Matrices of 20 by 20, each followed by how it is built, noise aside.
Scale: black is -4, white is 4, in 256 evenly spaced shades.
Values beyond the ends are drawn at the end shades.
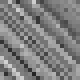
Toeplitz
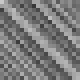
Toeplitz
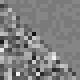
lower triangular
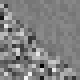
lower triangular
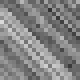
Toeplitz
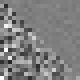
lower triangular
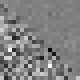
lower triangular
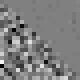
lower triangular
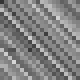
Toeplitz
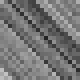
Toeplitz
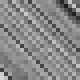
Toeplitz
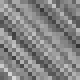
Toeplitz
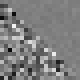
lower triangular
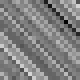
Toeplitz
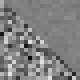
lower triangular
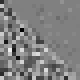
lower triangular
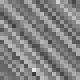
Toeplitz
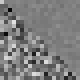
lower triangular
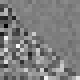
lower triangular
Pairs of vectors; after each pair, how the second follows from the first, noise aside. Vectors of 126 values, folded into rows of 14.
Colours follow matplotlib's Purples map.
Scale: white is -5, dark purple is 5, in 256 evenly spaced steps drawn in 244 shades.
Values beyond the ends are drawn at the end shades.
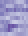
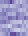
wrapped around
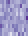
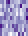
scaled up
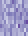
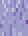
partly zeroed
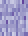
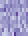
wrapped around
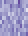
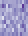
wrapped around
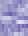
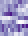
scaled up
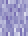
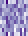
scaled up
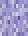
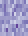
wrapped around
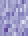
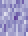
wrapped around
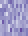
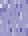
partly zeroed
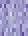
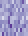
wrapped around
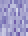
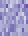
wrapped around
